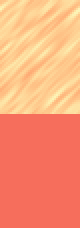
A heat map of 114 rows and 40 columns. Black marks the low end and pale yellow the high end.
It is made of 2 by 1 panels. Panel 1,1: very high, slanting up to the right, faint in contrast. Panel 2,1: high, flat.
